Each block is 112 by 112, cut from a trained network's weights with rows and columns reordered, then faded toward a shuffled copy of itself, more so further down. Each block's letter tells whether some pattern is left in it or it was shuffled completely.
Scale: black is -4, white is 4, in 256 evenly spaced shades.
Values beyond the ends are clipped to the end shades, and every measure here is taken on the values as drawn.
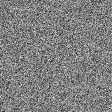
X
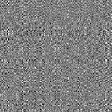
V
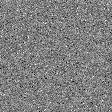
X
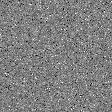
X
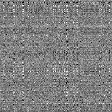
V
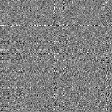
V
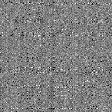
V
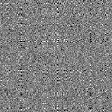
V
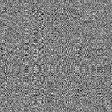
V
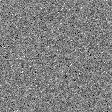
X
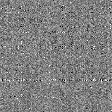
V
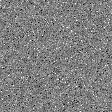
X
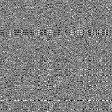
V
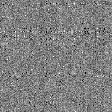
V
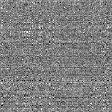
V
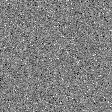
X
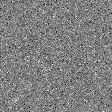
X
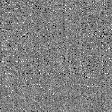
V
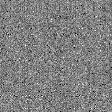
V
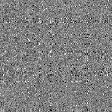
V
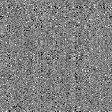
V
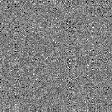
V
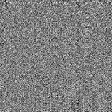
V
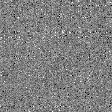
V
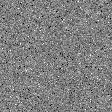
X
